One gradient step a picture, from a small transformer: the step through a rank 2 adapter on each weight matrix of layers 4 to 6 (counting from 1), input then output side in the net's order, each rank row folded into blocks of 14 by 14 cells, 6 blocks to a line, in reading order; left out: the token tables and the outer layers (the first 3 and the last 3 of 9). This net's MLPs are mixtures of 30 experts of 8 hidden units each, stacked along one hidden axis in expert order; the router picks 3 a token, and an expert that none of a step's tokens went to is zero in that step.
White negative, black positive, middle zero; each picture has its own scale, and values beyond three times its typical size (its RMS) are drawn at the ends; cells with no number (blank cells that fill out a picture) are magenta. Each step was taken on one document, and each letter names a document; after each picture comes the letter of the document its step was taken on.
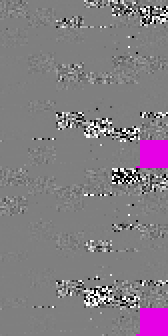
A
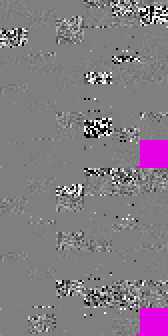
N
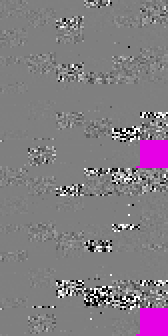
A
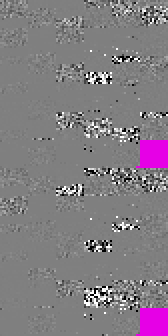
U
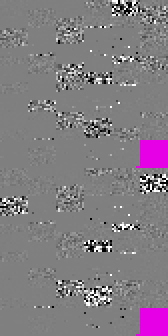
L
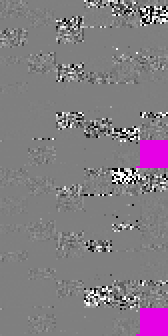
A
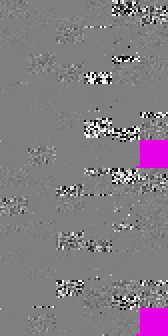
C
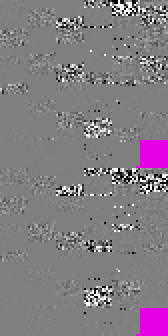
L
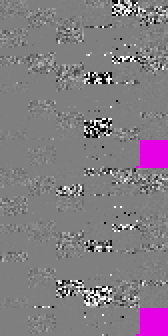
L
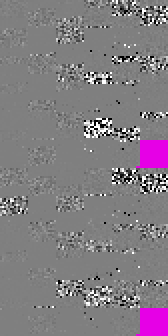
U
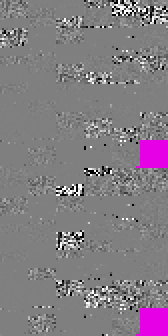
N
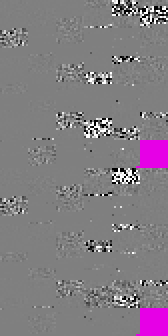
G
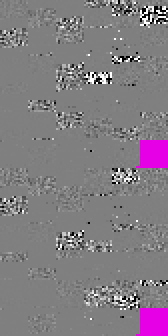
G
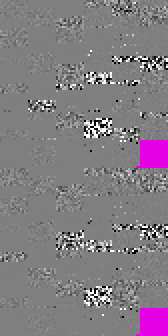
U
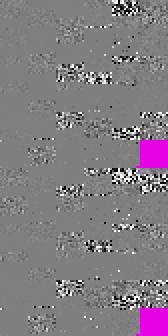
C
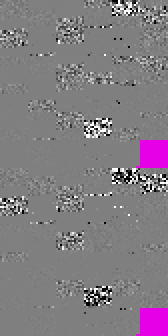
L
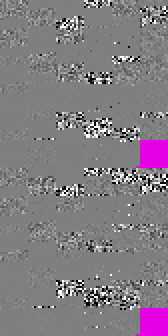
A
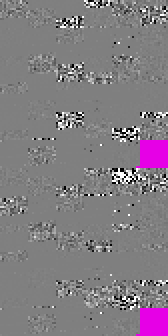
A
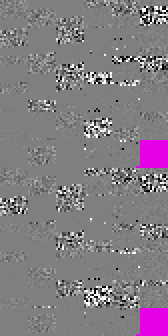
U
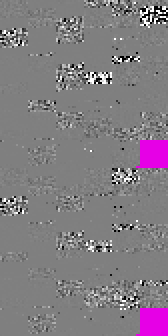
G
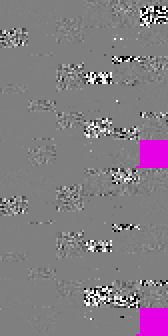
G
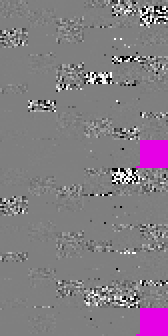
G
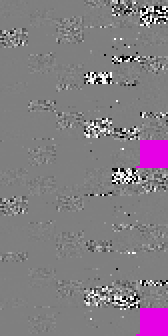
G
